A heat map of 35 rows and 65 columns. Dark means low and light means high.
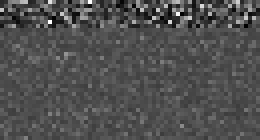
Overall the values sit about 30% of the way up the scale. No overall slope runs across the table. The values are skewed, with a long tail toward high values. There are no regular stripes. The bottom part is calmer, past a seam about 20% of the way down. The halves do not mirror each other.
